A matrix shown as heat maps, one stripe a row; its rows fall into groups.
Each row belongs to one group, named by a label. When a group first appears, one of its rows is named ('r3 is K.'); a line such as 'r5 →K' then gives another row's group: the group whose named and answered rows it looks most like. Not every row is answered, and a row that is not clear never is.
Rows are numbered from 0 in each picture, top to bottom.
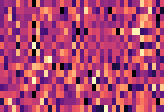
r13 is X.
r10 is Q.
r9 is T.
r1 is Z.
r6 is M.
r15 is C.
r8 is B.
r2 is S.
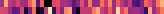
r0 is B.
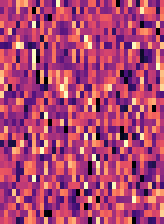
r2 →B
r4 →S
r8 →M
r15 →X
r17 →Q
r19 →X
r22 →X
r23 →Q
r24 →Q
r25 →M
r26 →Z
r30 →B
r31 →Q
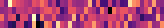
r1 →Z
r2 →M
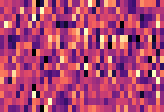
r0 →C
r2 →M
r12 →X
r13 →M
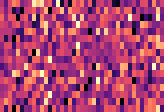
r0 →T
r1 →Q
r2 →M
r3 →X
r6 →B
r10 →T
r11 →Q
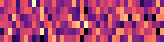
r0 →M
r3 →S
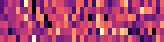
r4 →Z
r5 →M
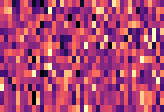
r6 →Z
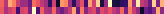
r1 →M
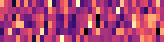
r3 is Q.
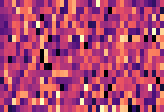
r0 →Q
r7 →C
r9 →B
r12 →Z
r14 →T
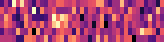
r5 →Q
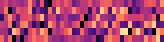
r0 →B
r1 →Z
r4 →T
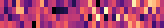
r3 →X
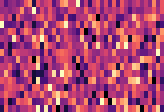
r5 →T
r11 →X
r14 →Z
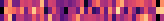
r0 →S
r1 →B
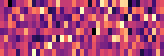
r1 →T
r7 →M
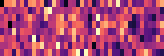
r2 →Q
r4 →Q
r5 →M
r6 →T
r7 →S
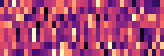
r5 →M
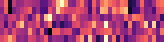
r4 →B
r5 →C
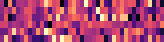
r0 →Z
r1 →Q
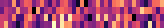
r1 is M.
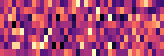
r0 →S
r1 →Q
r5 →C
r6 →T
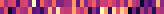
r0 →M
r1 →Z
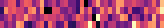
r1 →B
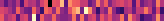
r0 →Q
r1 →S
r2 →M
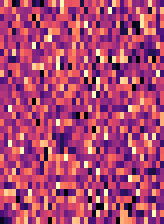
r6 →M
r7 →Q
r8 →Z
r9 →T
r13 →X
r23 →S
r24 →Q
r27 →C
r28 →Q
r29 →C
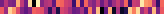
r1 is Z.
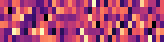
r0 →X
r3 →X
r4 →T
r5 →Z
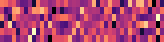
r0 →X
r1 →T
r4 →M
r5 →B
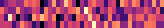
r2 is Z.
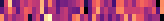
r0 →S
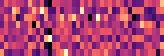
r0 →B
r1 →T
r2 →Q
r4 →B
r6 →B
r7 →B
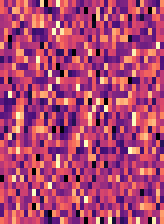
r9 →C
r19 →S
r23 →T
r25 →B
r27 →M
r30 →B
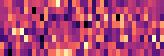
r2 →C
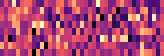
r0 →Q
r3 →T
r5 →Z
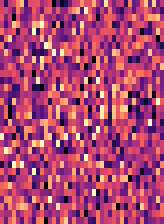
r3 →T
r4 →M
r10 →X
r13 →Z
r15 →Z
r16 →Z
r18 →Q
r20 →T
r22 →S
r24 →M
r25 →Z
